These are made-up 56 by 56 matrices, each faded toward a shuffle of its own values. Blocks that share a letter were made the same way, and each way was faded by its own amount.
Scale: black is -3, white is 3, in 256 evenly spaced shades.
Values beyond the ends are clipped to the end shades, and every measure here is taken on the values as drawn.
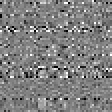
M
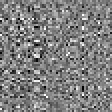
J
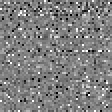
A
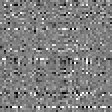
M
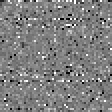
A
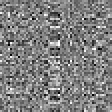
J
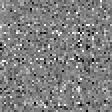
A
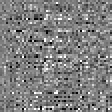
M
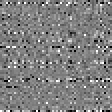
M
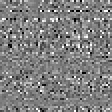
M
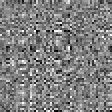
J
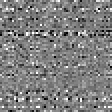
M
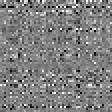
M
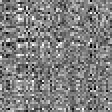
J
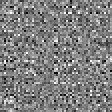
J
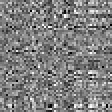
J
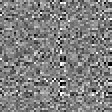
J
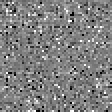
A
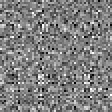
J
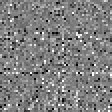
A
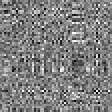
J
